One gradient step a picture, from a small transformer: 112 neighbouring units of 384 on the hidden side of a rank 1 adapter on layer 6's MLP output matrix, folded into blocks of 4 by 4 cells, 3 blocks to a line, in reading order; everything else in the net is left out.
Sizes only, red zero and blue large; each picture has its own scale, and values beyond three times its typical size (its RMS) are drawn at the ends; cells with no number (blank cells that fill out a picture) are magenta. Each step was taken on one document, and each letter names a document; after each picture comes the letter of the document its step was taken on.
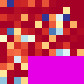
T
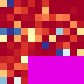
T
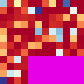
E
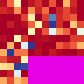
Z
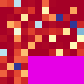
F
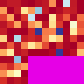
E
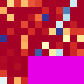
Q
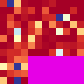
F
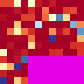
F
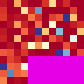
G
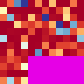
Q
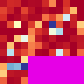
Z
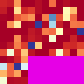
Z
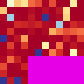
Q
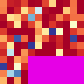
E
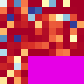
E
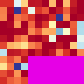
Z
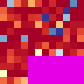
Q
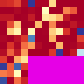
F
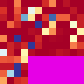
G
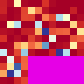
G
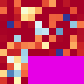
G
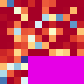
F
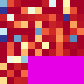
E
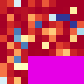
T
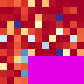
T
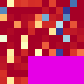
Q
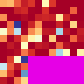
T
